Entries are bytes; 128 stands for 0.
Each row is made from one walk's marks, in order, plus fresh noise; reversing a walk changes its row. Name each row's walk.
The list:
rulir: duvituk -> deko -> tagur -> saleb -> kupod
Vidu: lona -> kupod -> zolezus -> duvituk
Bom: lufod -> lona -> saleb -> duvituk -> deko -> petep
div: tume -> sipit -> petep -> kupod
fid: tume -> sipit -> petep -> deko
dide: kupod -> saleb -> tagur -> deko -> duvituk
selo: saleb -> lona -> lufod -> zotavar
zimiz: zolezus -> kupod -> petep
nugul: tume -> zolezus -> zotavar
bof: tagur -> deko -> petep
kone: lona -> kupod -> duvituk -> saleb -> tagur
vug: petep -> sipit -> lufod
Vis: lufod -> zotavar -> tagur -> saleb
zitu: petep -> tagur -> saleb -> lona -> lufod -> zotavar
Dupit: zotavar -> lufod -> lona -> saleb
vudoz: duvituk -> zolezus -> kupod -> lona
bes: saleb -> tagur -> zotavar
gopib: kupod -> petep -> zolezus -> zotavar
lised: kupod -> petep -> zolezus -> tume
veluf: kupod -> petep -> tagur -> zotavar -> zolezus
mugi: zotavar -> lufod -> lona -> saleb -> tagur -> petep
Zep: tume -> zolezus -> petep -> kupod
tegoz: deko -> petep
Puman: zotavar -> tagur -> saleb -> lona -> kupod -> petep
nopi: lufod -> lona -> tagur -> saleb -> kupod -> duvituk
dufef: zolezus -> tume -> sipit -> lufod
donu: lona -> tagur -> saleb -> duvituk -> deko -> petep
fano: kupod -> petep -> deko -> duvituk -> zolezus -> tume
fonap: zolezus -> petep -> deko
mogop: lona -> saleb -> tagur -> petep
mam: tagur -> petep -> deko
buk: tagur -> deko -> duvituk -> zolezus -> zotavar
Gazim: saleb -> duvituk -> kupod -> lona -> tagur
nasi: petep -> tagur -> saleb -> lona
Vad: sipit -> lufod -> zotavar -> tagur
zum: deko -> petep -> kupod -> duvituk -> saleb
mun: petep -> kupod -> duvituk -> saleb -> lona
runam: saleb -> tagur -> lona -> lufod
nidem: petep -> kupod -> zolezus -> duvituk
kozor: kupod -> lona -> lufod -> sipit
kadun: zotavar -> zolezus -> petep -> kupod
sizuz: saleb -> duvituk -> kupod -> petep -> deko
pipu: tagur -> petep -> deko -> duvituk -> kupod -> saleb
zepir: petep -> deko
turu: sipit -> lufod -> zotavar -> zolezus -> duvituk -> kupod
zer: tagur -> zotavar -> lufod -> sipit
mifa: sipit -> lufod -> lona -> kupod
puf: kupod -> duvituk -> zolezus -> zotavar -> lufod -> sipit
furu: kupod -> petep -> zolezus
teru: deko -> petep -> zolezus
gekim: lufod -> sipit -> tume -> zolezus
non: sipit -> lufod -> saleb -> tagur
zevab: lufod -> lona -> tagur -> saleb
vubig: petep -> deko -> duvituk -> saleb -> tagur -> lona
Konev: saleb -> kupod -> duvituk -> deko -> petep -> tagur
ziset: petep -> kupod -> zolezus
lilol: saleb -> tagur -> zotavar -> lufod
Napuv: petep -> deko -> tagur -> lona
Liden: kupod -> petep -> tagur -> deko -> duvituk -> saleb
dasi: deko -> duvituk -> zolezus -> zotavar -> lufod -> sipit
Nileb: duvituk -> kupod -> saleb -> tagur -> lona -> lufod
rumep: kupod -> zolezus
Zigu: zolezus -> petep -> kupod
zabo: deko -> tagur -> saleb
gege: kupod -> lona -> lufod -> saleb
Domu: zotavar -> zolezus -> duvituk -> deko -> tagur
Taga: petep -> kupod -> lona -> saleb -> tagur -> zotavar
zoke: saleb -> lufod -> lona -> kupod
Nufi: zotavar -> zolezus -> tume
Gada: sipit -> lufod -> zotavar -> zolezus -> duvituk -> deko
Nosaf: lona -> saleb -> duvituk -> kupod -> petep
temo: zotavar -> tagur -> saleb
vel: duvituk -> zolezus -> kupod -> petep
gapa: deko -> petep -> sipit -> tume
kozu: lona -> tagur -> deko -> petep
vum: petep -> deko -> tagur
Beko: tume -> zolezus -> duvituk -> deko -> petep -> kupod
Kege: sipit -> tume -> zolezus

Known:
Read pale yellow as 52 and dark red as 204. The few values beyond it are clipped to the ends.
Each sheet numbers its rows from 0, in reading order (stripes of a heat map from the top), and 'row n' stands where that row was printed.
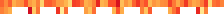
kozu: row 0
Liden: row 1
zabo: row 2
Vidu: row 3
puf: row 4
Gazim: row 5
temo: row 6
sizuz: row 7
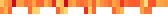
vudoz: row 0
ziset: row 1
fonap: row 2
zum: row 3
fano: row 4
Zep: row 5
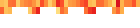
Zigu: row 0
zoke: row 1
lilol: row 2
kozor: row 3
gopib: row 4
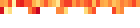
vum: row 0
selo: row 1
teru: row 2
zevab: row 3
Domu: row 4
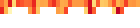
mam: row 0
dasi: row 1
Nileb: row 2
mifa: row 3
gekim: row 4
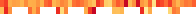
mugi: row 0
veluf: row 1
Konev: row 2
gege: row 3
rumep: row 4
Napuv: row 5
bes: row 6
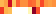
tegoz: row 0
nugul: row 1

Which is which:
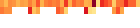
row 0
kadun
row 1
pipu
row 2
bof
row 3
zepir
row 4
lised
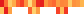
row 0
zer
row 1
vel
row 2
Nosaf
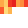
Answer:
nidem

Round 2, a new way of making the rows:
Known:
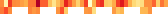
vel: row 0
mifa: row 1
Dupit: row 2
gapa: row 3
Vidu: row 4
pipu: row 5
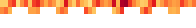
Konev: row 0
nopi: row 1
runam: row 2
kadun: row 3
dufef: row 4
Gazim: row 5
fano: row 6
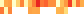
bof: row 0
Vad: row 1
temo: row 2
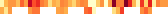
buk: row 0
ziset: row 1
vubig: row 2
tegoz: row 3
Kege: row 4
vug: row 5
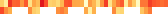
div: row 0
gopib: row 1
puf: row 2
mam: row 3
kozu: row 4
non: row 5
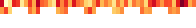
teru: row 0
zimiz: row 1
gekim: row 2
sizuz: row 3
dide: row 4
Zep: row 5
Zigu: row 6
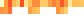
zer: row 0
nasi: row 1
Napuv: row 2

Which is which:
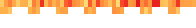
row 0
donu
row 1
Liden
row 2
Gada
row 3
veluf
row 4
Beko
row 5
lised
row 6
zitu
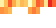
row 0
Puman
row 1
lilol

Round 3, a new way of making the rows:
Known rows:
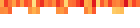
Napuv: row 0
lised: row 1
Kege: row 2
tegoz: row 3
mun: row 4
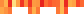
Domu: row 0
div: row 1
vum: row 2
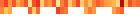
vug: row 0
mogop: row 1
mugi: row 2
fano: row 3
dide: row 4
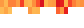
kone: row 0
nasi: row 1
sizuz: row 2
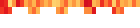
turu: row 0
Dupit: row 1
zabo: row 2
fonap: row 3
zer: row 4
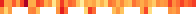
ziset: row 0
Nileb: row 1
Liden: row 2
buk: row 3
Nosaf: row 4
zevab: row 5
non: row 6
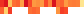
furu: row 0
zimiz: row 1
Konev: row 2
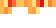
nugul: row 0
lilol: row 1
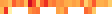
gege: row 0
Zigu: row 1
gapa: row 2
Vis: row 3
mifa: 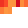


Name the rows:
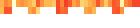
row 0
donu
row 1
runam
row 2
Gazim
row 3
rulir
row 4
gekim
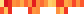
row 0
vubig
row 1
zum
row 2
zepir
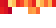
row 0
Gada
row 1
teru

